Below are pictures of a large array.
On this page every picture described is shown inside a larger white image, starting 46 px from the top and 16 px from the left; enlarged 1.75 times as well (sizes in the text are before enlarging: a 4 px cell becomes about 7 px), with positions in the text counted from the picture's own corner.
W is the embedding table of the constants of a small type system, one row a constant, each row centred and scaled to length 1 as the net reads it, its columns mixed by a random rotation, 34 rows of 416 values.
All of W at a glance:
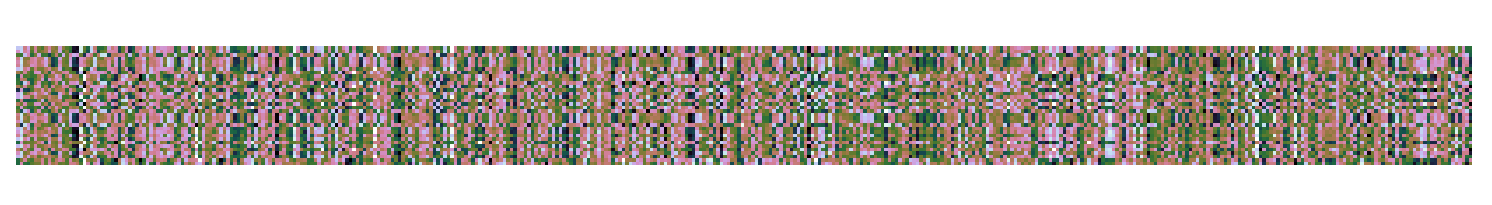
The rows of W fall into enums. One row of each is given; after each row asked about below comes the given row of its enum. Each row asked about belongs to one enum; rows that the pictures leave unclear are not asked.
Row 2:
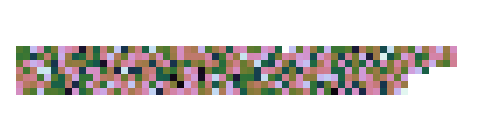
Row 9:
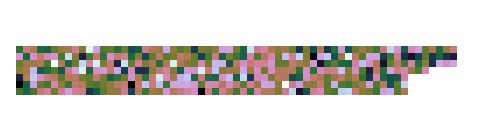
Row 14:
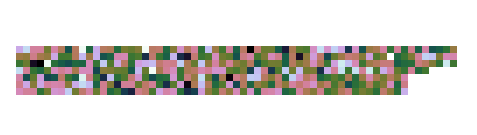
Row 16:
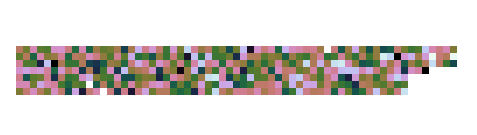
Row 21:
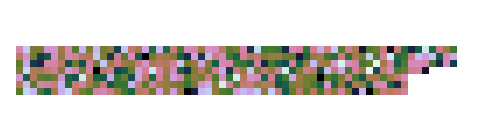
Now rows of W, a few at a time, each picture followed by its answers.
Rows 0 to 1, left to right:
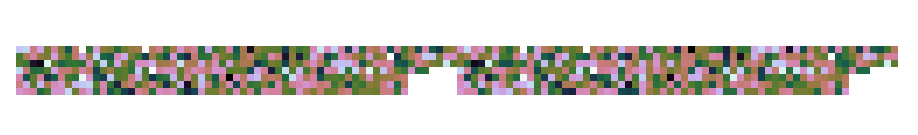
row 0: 14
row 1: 14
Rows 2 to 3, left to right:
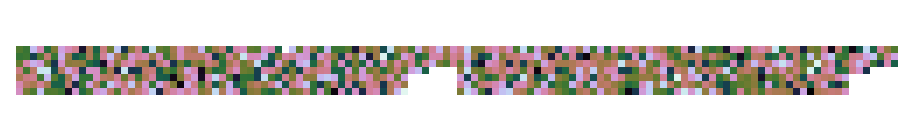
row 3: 21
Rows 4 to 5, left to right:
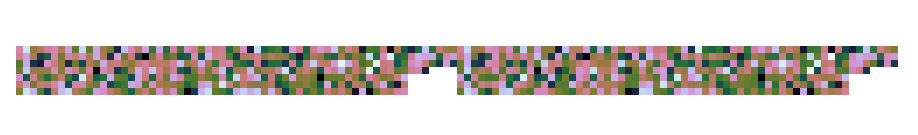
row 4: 21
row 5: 21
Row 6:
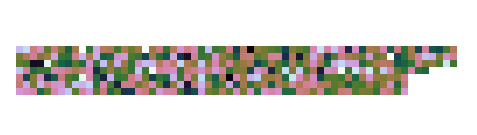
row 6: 14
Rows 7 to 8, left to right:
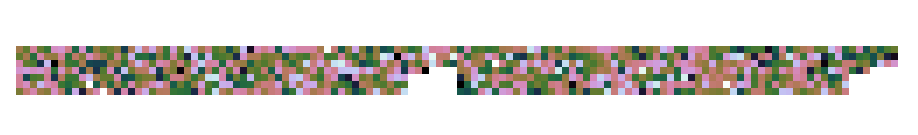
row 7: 16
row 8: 9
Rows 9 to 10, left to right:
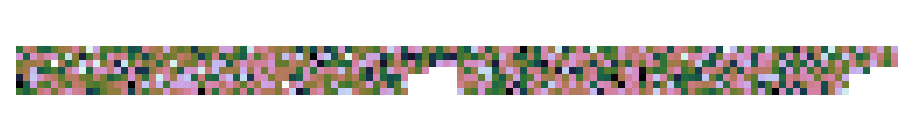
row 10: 2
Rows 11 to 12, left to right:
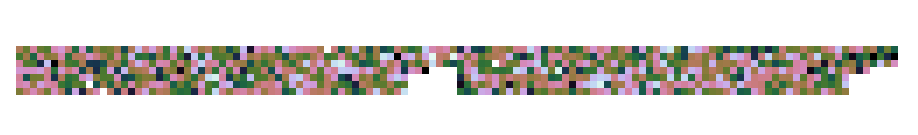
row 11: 16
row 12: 9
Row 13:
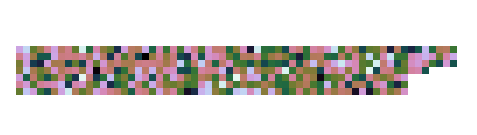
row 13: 21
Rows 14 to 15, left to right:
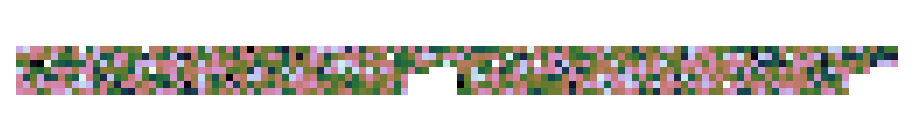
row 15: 9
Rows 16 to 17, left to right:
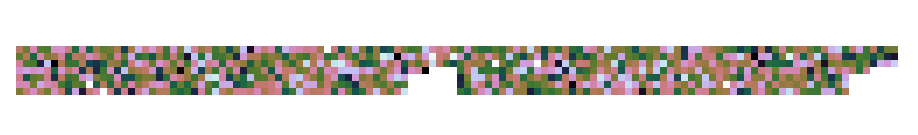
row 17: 9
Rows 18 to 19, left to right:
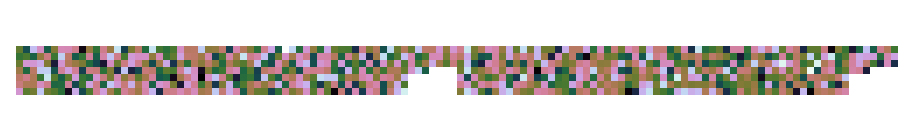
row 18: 2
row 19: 21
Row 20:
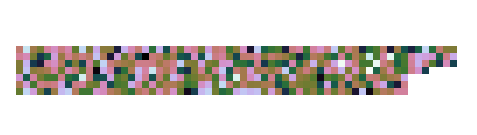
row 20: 21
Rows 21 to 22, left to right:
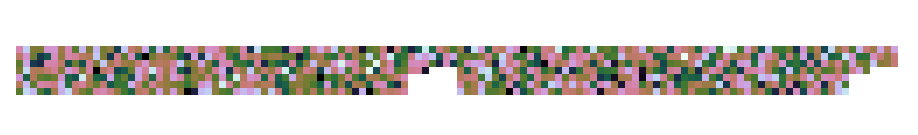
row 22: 2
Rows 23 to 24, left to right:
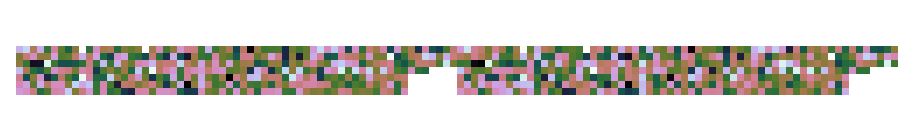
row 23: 14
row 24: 14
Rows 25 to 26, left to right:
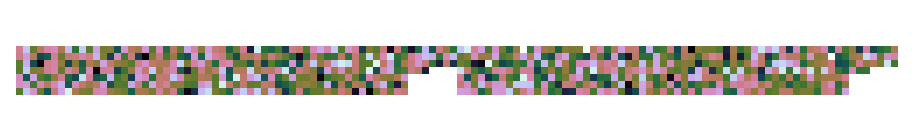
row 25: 21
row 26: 14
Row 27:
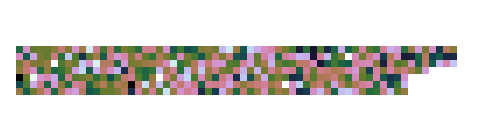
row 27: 9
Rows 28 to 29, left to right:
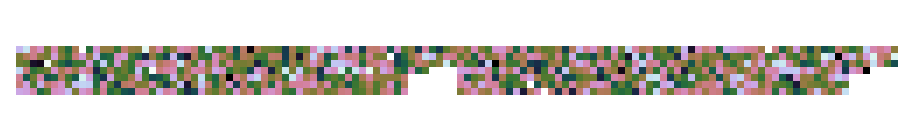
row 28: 14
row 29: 16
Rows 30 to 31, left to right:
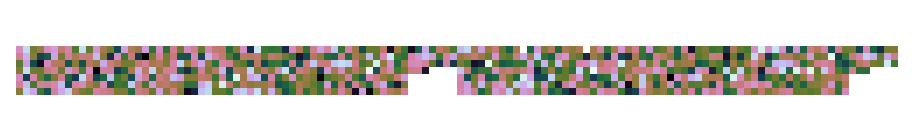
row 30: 21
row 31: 14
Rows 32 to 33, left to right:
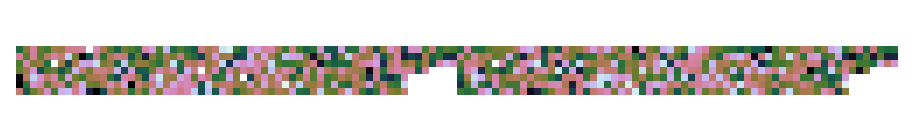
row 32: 9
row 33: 9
